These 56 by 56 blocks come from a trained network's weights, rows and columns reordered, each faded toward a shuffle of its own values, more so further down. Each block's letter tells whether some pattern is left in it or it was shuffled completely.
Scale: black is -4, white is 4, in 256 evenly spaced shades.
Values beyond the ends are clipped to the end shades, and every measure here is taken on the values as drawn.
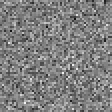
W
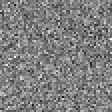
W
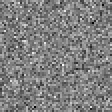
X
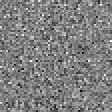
X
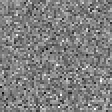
X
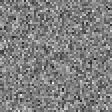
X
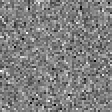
W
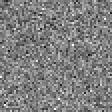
W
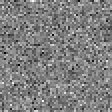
X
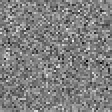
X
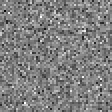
W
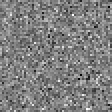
W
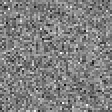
W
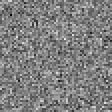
W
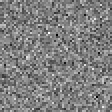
W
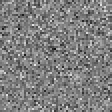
W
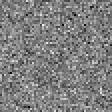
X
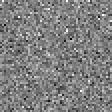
W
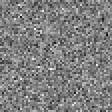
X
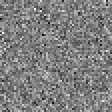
W
